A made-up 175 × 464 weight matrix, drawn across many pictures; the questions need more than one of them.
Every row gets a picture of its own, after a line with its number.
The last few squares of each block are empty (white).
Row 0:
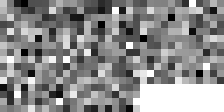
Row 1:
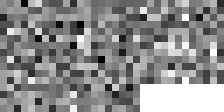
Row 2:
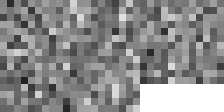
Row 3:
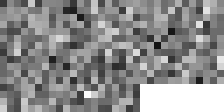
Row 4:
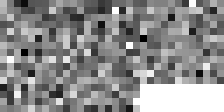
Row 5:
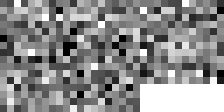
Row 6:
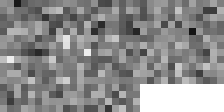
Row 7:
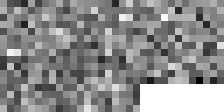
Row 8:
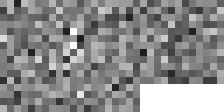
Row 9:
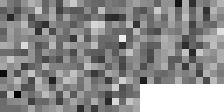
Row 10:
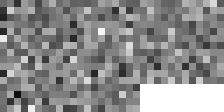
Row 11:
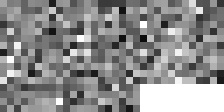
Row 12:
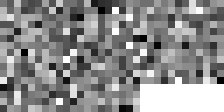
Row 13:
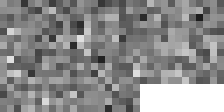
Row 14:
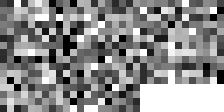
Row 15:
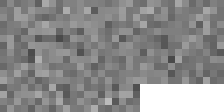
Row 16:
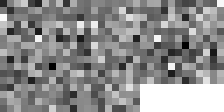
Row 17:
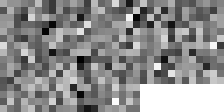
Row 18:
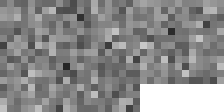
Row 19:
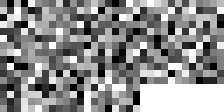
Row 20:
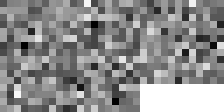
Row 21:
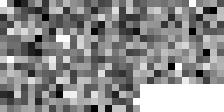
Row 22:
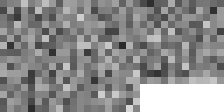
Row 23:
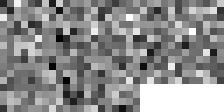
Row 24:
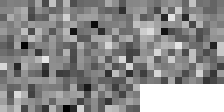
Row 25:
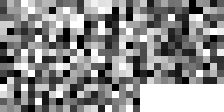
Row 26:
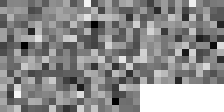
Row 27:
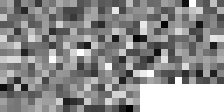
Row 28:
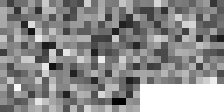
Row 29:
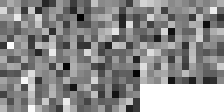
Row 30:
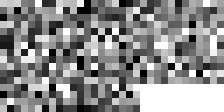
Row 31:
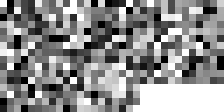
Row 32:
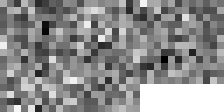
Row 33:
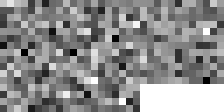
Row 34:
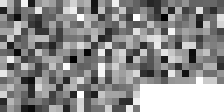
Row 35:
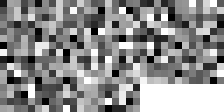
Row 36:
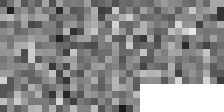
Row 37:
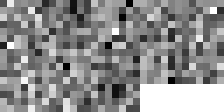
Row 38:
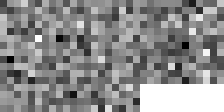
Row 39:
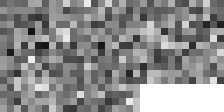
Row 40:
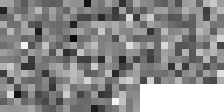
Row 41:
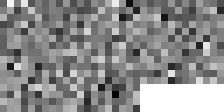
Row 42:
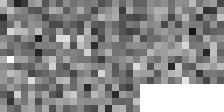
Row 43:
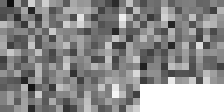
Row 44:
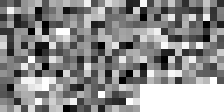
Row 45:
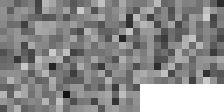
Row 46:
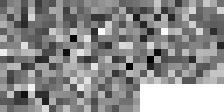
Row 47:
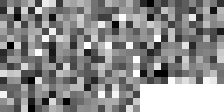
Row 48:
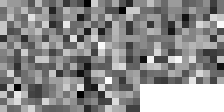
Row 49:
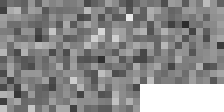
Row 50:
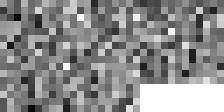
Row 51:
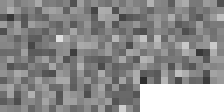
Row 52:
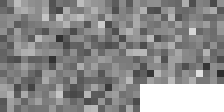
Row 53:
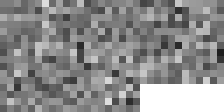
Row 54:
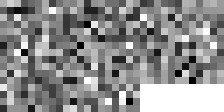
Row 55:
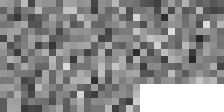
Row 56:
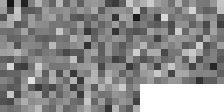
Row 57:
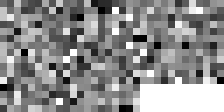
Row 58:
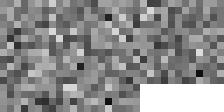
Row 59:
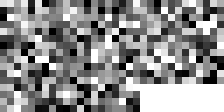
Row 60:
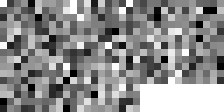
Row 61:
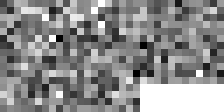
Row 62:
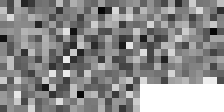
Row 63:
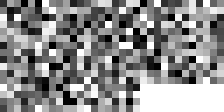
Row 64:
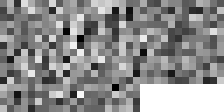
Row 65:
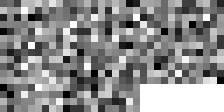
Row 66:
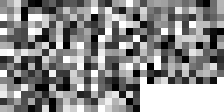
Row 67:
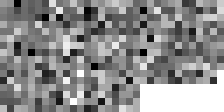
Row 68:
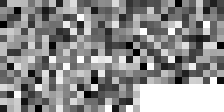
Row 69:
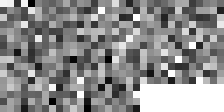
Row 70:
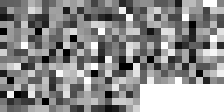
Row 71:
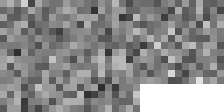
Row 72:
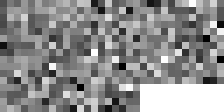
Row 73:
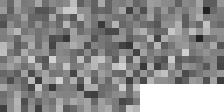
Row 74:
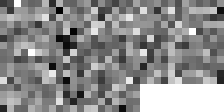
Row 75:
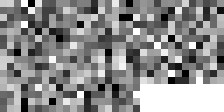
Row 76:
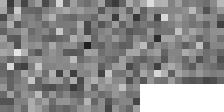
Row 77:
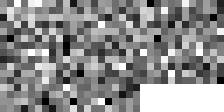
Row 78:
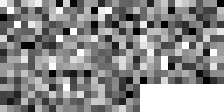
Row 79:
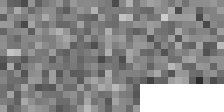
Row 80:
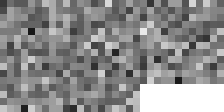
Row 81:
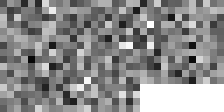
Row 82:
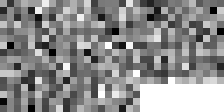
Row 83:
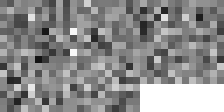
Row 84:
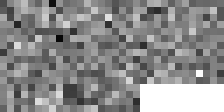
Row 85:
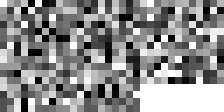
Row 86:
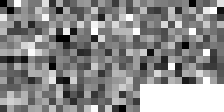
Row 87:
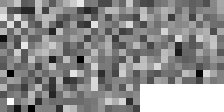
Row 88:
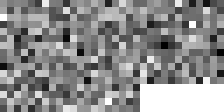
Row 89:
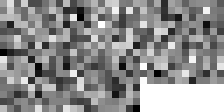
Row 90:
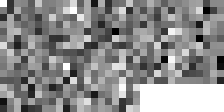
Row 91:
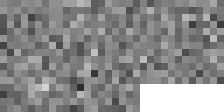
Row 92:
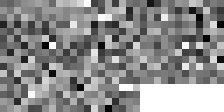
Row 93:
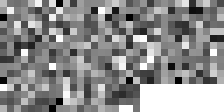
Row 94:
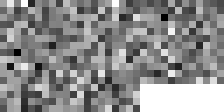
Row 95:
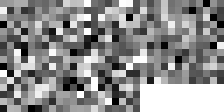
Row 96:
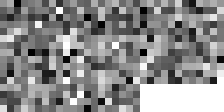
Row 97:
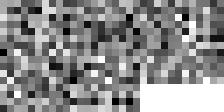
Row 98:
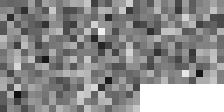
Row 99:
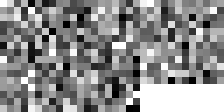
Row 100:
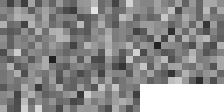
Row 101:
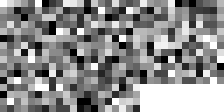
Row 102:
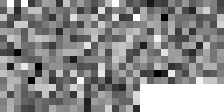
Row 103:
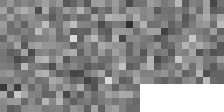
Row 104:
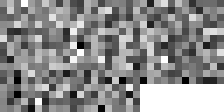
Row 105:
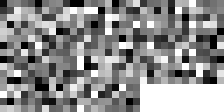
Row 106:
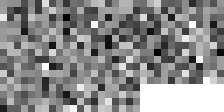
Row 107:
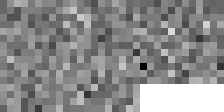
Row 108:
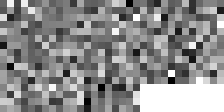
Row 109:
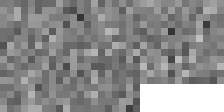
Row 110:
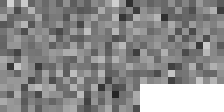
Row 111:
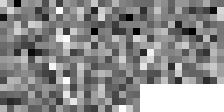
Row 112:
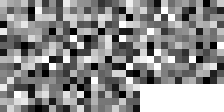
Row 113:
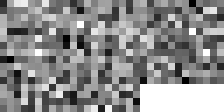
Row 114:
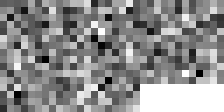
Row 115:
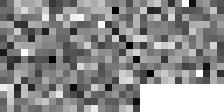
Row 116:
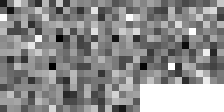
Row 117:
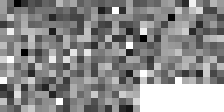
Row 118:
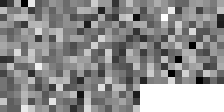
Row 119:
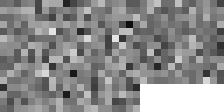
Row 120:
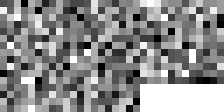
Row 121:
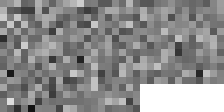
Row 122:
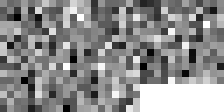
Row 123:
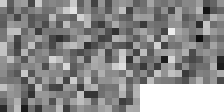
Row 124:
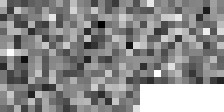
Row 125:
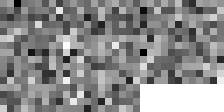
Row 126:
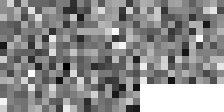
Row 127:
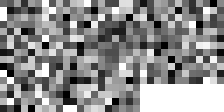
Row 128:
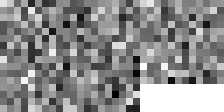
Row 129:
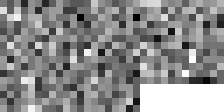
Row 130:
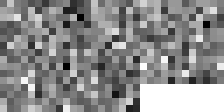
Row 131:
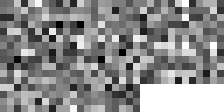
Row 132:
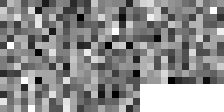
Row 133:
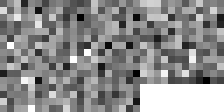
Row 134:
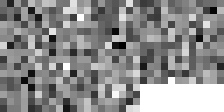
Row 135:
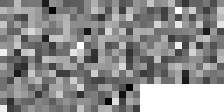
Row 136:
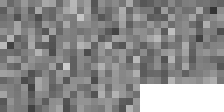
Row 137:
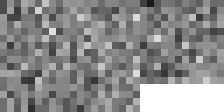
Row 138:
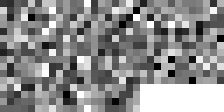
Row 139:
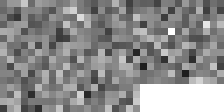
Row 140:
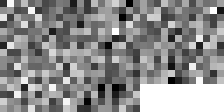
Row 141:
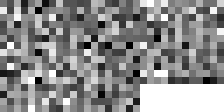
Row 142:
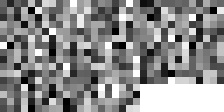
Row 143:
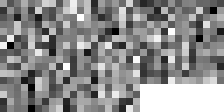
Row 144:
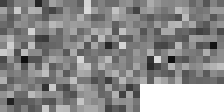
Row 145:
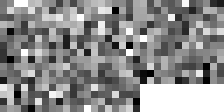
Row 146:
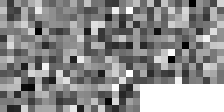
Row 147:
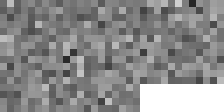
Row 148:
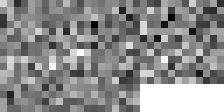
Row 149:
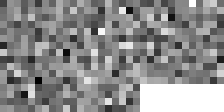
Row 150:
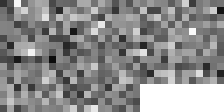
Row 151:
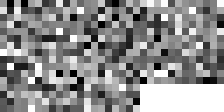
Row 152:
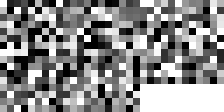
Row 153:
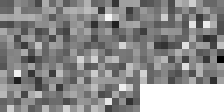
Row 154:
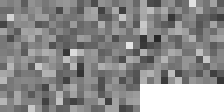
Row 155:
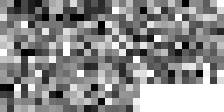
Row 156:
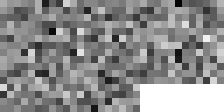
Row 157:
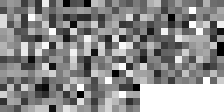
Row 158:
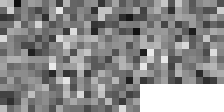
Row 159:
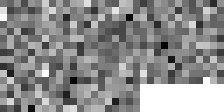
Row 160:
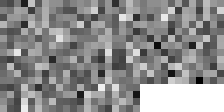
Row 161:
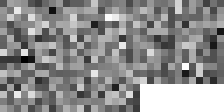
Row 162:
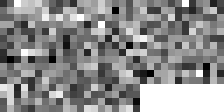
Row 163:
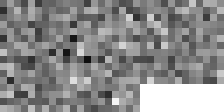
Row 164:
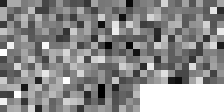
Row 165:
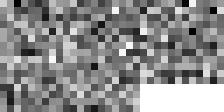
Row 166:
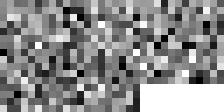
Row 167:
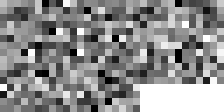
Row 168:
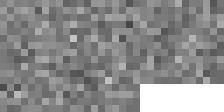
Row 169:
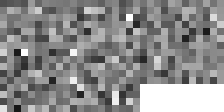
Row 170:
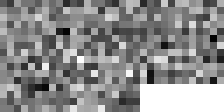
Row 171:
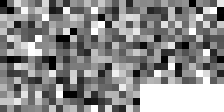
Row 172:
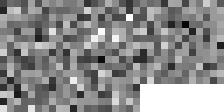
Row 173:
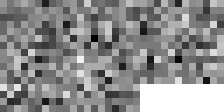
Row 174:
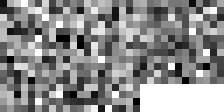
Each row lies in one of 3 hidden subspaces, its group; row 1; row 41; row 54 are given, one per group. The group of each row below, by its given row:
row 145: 1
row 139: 41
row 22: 41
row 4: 1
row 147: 1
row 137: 41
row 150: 1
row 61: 1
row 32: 54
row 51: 1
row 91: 54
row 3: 41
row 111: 1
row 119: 54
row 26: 54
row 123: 41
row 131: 1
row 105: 54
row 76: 41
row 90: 41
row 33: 54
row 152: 41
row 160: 41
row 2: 41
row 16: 1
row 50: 41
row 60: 41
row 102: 41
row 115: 1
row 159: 54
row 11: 1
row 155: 1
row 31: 41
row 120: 41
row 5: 1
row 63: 54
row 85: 41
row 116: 1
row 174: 1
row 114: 54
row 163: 54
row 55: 41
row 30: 54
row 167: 54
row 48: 54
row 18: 41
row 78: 1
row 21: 1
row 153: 54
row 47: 41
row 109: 41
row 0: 1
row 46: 54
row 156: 54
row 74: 1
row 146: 54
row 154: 1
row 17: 54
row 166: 41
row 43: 41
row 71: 41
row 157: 54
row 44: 54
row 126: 41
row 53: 54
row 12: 1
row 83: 54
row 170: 54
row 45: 54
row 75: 41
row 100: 41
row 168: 54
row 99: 41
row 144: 54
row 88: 54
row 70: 54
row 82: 41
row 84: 1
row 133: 41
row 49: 54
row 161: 54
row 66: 54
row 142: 41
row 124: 41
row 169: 54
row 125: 1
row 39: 54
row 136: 41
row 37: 41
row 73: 41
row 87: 54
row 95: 54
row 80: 54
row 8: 1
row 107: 41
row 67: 1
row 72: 54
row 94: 41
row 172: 54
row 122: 41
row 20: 54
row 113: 1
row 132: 41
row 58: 1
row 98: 54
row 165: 1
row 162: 1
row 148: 1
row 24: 54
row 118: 41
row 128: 41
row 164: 41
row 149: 54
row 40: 54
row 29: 41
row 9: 54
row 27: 1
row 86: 1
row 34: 41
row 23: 1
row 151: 41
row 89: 41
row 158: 1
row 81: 54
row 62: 1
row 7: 41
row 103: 54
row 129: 41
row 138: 54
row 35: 54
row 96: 1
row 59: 54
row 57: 1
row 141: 41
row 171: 1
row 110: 41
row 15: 54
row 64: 1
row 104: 1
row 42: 1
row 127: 54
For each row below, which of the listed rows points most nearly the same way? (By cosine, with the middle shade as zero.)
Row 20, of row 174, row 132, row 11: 11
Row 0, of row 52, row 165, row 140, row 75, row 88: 165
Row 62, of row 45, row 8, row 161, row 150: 150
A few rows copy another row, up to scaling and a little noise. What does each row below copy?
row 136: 143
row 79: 7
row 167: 156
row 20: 26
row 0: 4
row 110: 41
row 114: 98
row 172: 49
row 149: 35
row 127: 159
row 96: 125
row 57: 12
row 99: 128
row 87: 121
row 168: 103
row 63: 81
